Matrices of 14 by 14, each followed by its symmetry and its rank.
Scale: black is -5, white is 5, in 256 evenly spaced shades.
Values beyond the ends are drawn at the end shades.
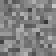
neither, full rank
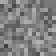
neither, full rank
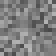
antisymmetric, full rank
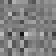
neither, rank two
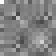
symmetric, rank three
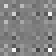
symmetric, rank two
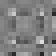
symmetric, rank two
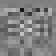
neither, rank two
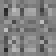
neither, rank two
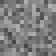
neither, full rank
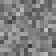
antisymmetric, full rank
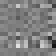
neither, rank two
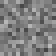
antisymmetric, full rank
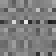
neither, rank two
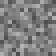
antisymmetric, full rank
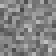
neither, full rank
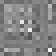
symmetric, rank three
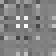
symmetric, rank two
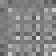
symmetric, rank two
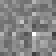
symmetric, rank three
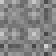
symmetric, rank two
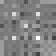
symmetric, rank three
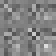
symmetric, rank three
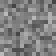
antisymmetric, full rank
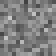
neither, full rank
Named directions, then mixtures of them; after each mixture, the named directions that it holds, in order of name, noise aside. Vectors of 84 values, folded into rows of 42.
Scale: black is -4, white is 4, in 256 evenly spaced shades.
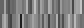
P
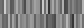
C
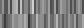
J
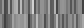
J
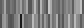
P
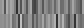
C, J, P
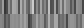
C, J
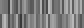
C, J, P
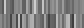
C, P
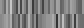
C, J, P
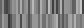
C, J, P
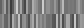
C, J, P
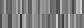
J, P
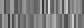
C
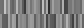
C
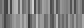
J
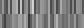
J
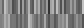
C, J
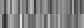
J, P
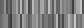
J, P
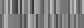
J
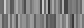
C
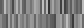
C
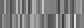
C, J, P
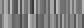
J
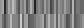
C, J, P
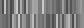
C, J, P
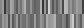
C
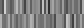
C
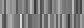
P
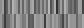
C, J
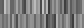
C
